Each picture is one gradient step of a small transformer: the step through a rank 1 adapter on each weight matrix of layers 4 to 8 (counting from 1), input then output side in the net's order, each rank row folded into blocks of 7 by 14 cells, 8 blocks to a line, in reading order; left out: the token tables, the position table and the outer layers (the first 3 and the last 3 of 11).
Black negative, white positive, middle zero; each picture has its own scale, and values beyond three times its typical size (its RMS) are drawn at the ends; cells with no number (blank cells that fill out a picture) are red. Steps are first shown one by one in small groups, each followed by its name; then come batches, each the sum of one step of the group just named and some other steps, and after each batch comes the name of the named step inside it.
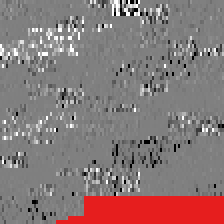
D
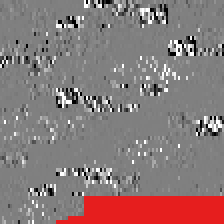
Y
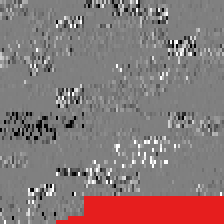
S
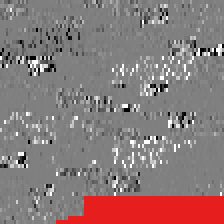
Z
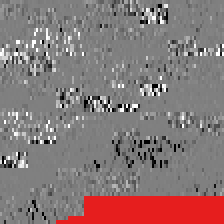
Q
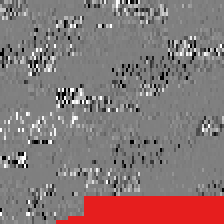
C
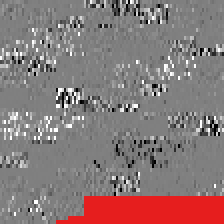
Q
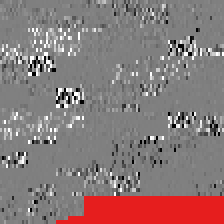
C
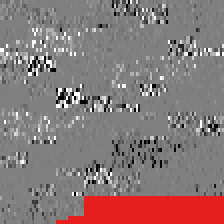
Q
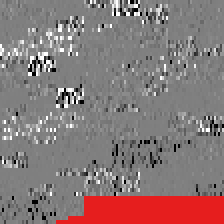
D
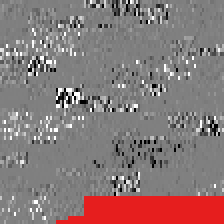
Q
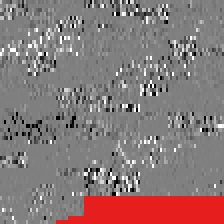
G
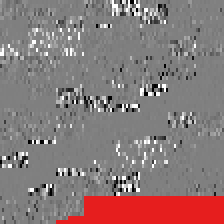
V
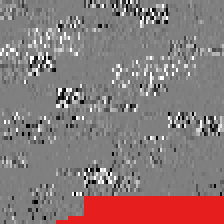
G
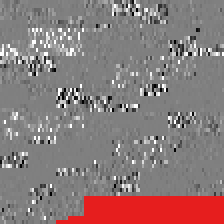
V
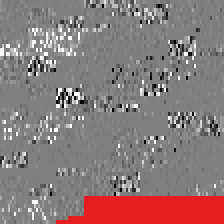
V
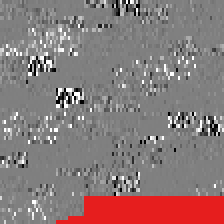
G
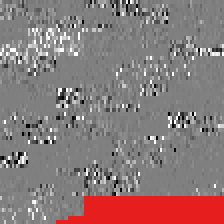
G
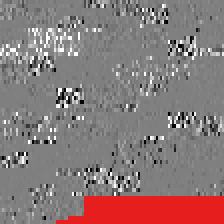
G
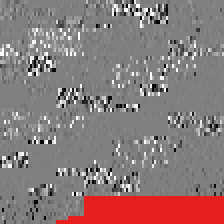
V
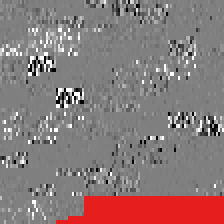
G
